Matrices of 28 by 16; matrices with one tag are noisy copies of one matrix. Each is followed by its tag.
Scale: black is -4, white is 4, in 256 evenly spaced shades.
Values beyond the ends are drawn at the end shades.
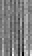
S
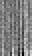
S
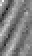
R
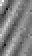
R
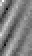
R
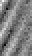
R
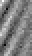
R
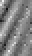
R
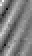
R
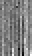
S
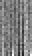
S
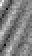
R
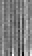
S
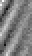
R
